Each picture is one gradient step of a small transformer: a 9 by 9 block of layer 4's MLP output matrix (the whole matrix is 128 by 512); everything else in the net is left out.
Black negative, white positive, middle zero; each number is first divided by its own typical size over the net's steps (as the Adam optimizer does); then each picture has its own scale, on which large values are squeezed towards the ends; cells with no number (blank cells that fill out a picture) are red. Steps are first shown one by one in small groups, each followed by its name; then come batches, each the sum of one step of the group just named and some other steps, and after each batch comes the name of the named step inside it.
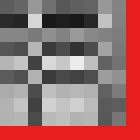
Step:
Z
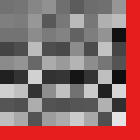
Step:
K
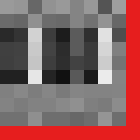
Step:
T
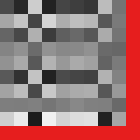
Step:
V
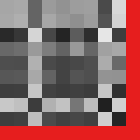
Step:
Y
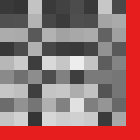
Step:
Z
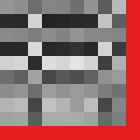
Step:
Z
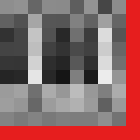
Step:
T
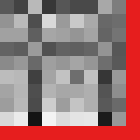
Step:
V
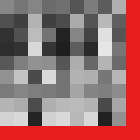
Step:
T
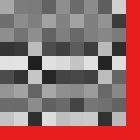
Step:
V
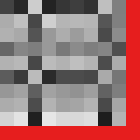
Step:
V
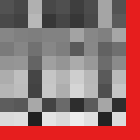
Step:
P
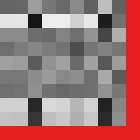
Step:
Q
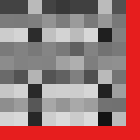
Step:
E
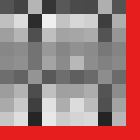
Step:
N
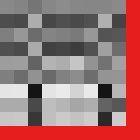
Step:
E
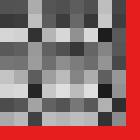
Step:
E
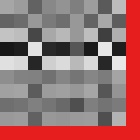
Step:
E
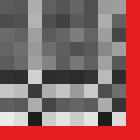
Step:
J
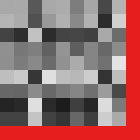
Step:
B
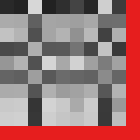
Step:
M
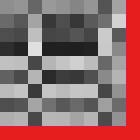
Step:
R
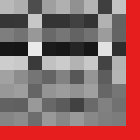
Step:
R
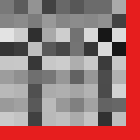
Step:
M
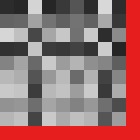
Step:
M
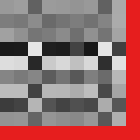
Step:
R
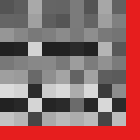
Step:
J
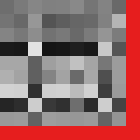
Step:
R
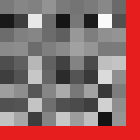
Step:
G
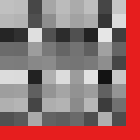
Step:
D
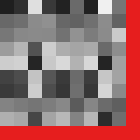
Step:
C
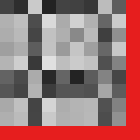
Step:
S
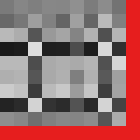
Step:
G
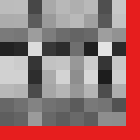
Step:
D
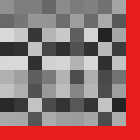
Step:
S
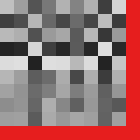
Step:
S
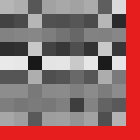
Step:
C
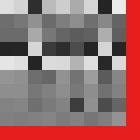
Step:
D
